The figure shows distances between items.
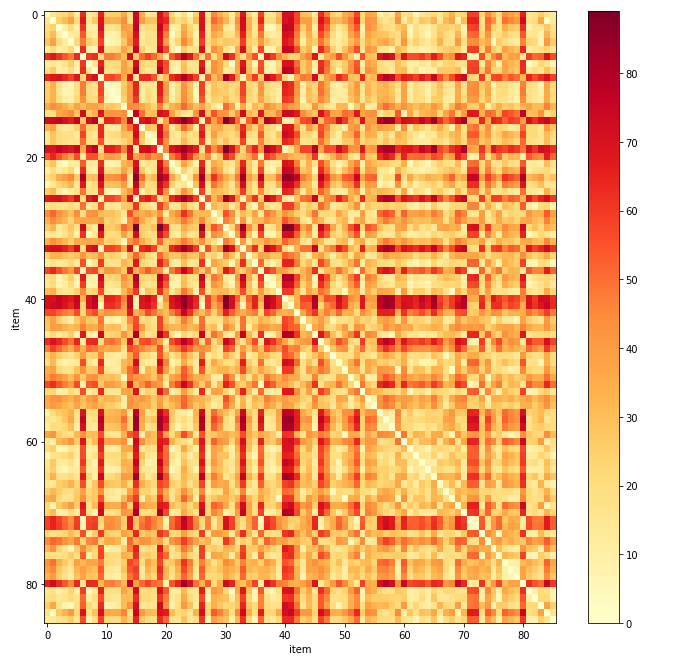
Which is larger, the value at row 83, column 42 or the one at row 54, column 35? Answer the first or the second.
the first
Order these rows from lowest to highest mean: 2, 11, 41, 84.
11, 2, 84, 41
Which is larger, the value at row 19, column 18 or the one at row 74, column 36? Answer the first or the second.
the first
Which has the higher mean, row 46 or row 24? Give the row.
46
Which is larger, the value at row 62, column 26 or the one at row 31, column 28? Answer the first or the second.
the first
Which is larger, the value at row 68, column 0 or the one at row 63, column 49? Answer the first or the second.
the first
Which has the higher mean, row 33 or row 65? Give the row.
33
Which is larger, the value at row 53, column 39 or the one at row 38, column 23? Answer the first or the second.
the second
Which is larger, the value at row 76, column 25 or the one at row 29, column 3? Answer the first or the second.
the second
